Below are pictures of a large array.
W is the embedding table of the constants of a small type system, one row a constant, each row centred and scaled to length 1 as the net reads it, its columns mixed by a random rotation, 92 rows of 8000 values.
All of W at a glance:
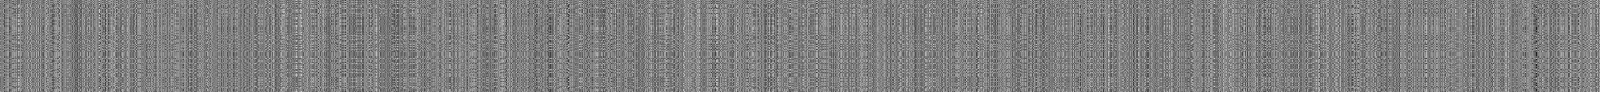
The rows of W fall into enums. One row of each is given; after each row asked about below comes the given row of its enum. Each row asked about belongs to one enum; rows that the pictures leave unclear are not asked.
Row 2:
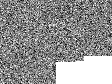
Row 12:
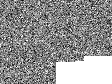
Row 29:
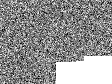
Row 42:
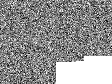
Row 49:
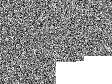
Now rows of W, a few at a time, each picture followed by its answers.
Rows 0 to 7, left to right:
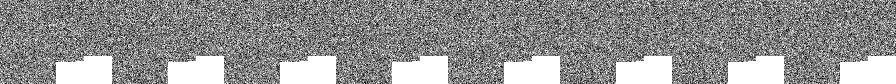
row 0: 2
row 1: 49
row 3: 49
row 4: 12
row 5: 42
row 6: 42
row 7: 29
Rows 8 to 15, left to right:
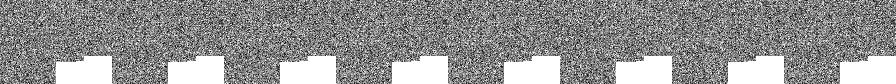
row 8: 49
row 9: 12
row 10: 2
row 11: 12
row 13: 49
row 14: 42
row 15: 12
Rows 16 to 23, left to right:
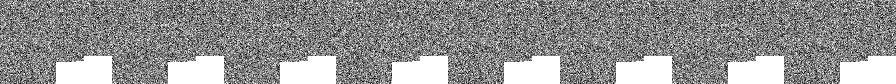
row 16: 42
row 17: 2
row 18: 2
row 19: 29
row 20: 42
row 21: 42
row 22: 2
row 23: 42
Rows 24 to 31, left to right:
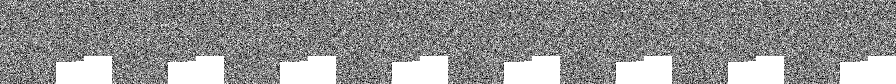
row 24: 42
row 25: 2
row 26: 2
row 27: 29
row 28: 29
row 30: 42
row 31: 29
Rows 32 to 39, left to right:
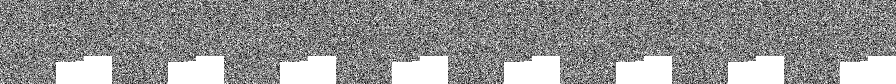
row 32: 2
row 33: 42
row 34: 2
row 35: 49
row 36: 42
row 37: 12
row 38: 42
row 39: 49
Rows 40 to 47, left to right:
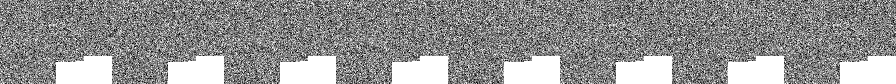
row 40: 2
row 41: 29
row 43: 42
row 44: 49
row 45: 2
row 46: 49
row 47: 2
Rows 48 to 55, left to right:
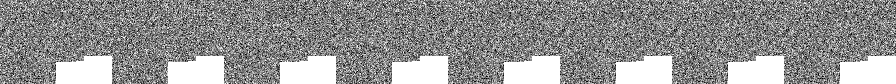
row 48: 29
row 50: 2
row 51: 42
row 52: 29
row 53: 29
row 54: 29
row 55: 29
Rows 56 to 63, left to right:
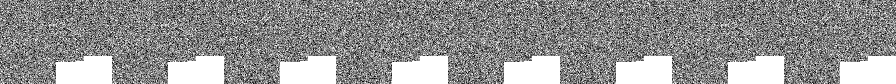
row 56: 2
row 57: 2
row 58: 49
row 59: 29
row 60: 42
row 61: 42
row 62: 2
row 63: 49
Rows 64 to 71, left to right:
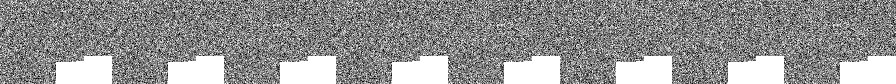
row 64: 29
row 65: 29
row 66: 2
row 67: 29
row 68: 2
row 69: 49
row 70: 42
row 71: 2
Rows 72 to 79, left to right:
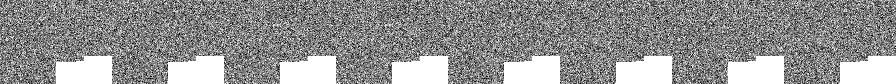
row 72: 49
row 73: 29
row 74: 2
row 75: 2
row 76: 29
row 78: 49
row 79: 42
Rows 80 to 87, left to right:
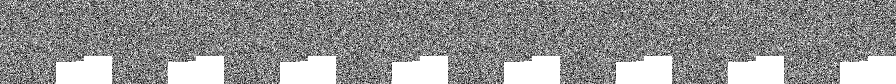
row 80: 42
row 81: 49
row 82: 42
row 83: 29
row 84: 42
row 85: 29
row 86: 49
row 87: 12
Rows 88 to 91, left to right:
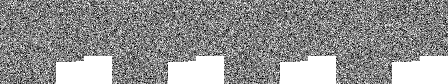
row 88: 42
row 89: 29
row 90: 29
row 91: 2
